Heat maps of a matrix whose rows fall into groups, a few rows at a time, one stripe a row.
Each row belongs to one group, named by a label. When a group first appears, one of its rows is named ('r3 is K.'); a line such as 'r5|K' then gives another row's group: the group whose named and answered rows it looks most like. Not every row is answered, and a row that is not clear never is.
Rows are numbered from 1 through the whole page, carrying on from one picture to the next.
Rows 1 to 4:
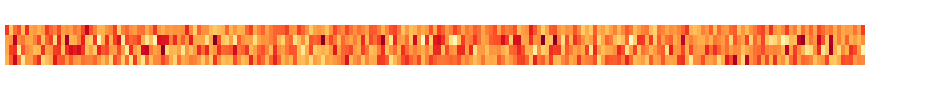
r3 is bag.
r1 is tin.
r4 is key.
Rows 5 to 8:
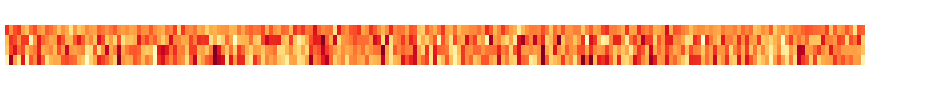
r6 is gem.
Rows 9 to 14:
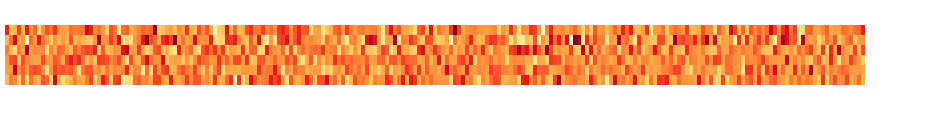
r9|tin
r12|bag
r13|key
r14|gem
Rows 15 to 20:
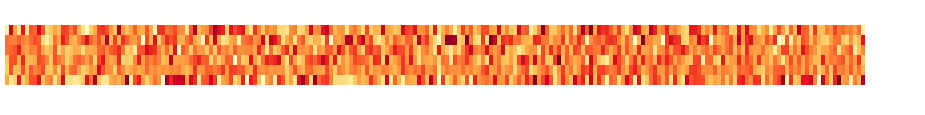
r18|gem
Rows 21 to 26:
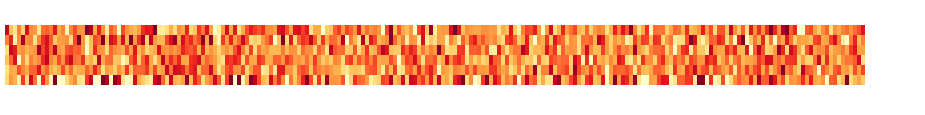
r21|tin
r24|bag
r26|gem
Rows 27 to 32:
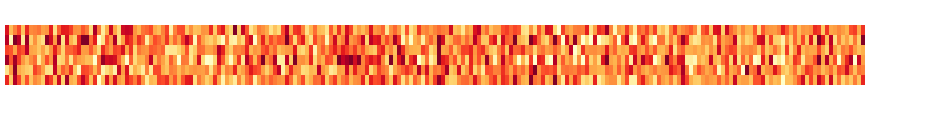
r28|tin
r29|bag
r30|bag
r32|tin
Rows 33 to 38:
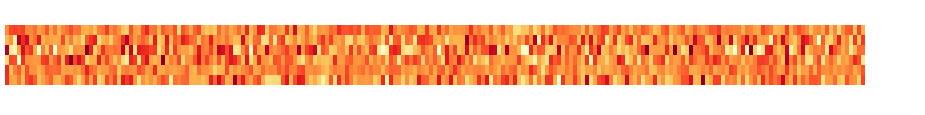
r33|bag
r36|bag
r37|tin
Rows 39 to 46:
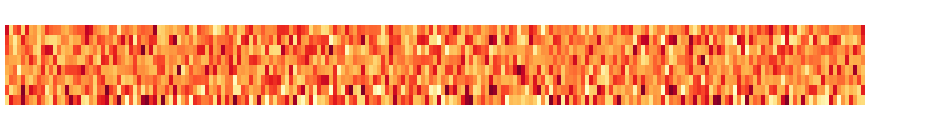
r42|gem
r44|gem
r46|bag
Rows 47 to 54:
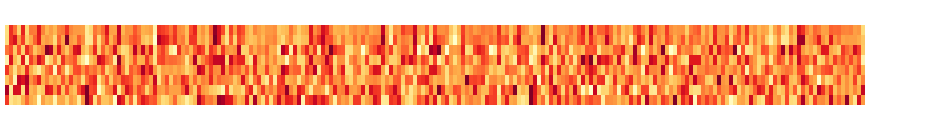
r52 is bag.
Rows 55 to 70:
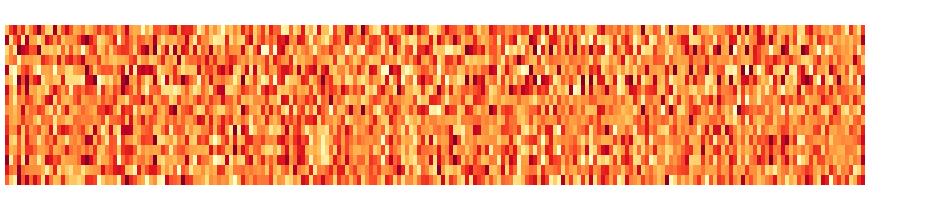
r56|tin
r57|bag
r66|tin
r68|tin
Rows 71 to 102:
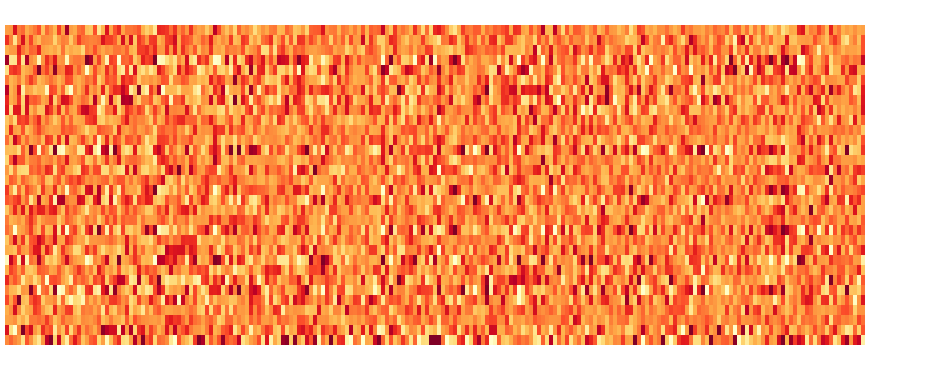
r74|tin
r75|key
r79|tin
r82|tin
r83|gem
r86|bag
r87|tin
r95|gem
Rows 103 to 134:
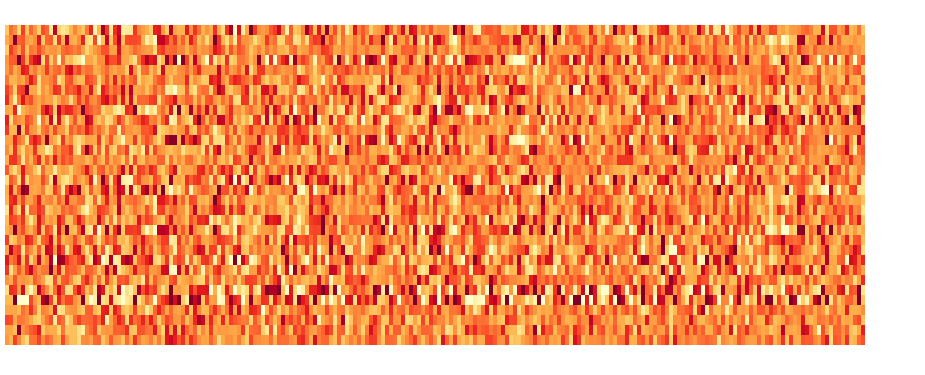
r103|gem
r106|bag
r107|bag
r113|tin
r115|key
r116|key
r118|gem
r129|gem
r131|gem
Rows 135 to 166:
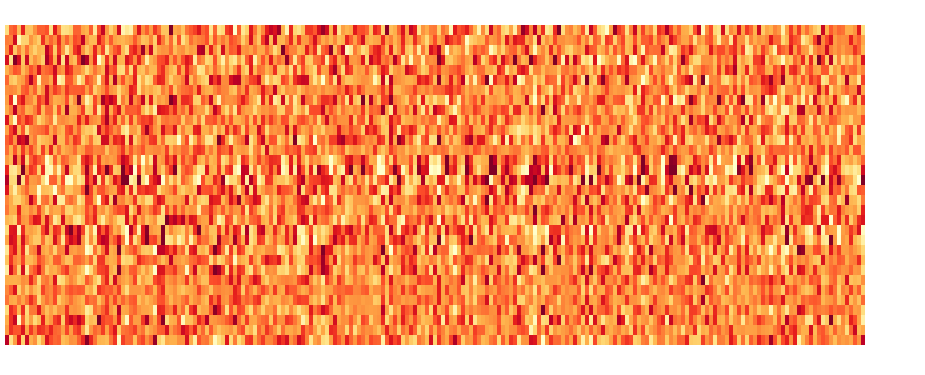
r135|gem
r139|key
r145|bag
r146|bag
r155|bag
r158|gem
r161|bag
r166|tin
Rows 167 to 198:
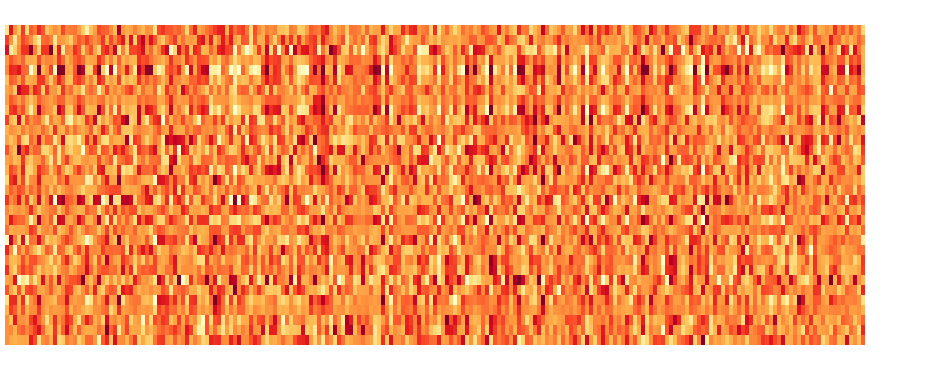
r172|gem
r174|gem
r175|gem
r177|gem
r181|gem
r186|gem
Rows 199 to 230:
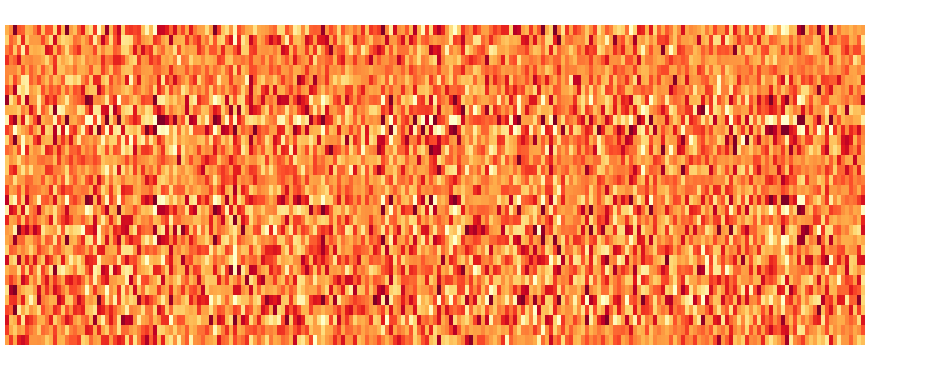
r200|gem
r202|bag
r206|tin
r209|tin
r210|key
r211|key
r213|key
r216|tin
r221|gem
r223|gem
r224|bag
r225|key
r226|gem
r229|tin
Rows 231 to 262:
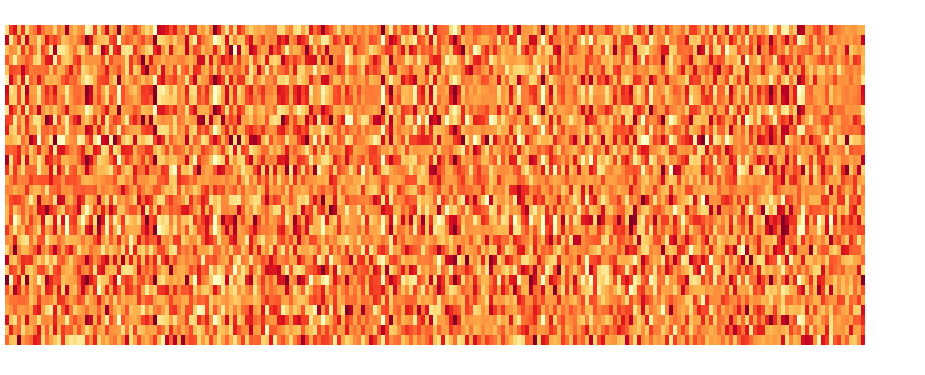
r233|gem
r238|tin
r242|gem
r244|tin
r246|key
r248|gem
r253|key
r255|gem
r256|tin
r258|gem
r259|key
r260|tin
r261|key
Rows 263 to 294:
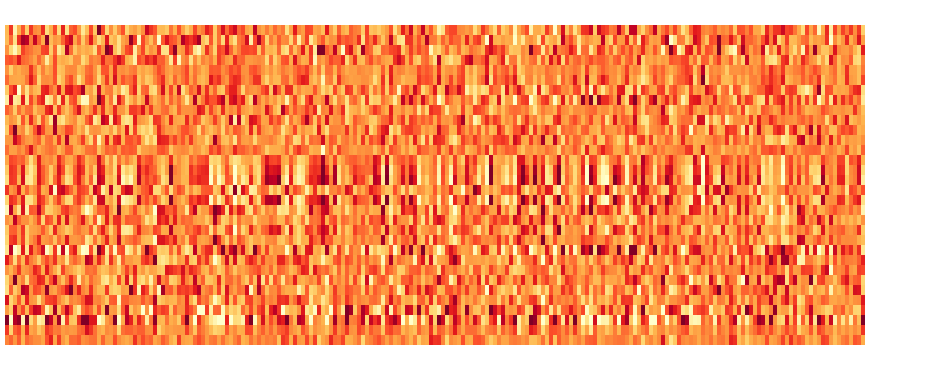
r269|bag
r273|key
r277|gem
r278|gem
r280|gem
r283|gem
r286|tin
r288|key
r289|bag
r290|tin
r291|key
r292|tin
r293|tin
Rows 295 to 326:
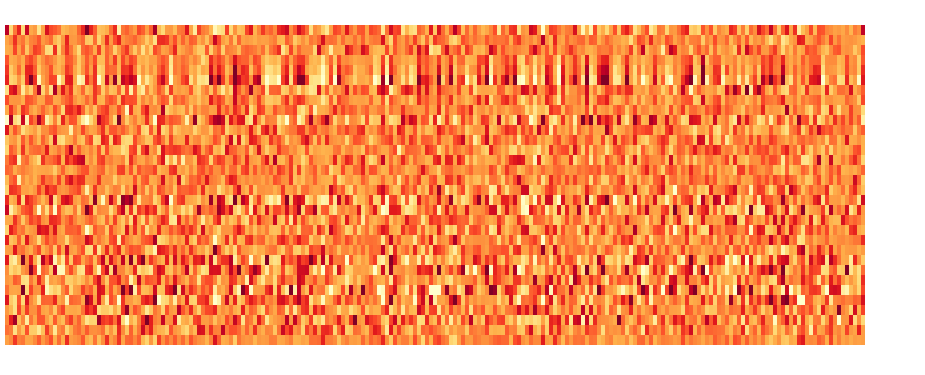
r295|tin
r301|key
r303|bag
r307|bag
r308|bag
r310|bag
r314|key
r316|tin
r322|tin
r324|bag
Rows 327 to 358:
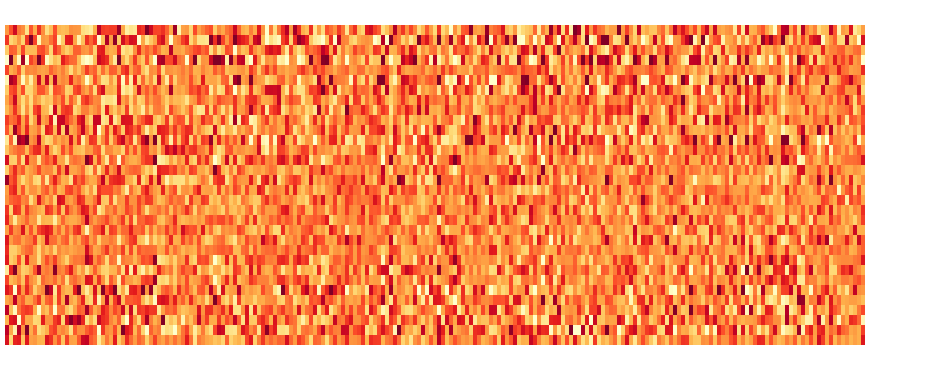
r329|gem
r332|key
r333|gem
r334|key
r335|key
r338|bag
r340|tin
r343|bag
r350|tin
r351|key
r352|tin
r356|bag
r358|tin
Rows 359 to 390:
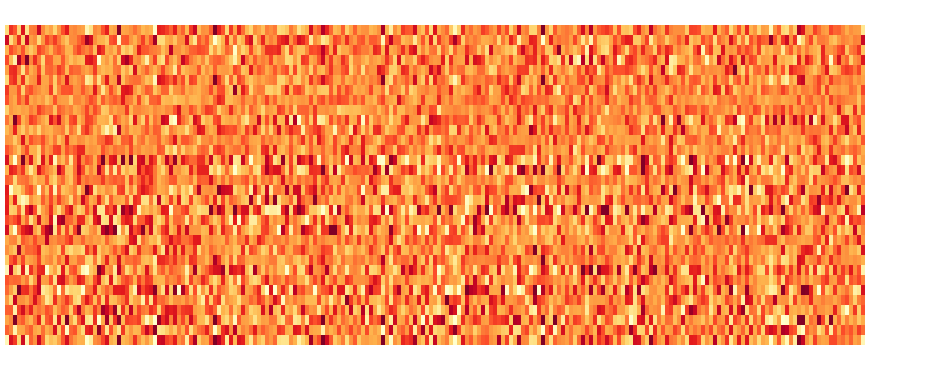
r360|tin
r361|gem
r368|key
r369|key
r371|bag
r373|gem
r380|bag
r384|gem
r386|key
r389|tin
